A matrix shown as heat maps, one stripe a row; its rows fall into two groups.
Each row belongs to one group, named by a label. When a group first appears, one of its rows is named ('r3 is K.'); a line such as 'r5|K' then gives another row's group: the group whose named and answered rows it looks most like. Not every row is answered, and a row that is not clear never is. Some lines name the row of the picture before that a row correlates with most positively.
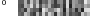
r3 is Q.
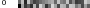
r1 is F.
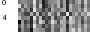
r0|F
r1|F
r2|F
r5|F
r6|F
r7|F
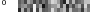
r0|Q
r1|F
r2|F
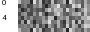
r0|F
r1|F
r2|Q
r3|F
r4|Q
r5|Q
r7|F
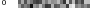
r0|Q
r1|F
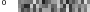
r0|F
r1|Q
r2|Q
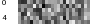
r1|F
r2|Q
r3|Q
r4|Q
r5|F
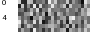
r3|Q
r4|F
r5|F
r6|Q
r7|F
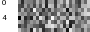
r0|Q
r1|Q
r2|F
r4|F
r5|Q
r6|Q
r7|F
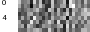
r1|F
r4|F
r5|Q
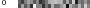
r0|Q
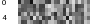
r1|Q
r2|Q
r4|F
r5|Q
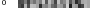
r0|Q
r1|Q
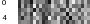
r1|F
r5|F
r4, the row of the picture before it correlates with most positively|1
